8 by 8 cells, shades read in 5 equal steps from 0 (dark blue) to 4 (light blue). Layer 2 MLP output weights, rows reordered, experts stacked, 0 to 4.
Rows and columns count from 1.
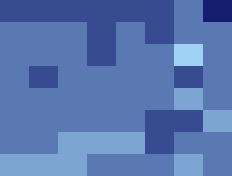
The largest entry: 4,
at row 3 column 7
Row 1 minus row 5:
-1 -1 -1 -1 -1 -1 -1 -2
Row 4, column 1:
2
